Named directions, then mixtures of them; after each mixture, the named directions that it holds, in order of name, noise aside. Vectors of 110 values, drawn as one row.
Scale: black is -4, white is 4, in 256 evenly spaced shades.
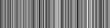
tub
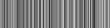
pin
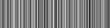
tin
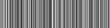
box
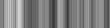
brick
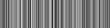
box, tin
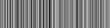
box, pin, tub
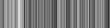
brick, tin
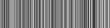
box, pin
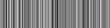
box, tin, tub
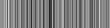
box, brick, pin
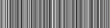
box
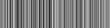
box, pin, tub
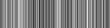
brick, tub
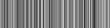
pin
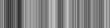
brick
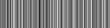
pin, tin, tub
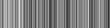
box, brick, tin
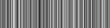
pin, tin, tub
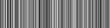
box, tin, tub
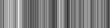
brick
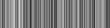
brick, pin, tin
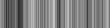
brick, tub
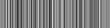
box, pin
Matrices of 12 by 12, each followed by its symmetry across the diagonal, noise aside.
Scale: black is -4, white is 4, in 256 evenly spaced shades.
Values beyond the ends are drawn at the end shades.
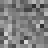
antisymmetric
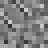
antisymmetric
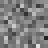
antisymmetric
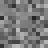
neither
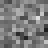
neither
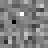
antisymmetric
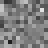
antisymmetric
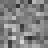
neither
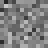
neither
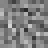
antisymmetric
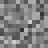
antisymmetric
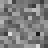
neither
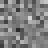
antisymmetric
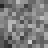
neither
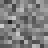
neither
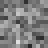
neither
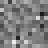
antisymmetric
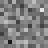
antisymmetric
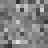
neither
